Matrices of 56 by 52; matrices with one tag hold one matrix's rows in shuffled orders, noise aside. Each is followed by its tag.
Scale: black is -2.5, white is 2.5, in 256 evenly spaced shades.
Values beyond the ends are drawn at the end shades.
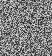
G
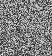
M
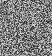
G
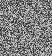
M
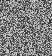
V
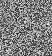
G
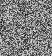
V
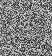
G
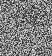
G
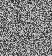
M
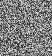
M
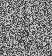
V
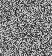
G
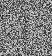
V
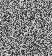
G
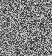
G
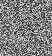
G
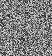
V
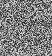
G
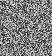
V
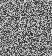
G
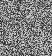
M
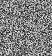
V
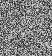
M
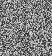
V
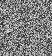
V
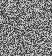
M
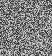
M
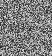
M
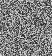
G
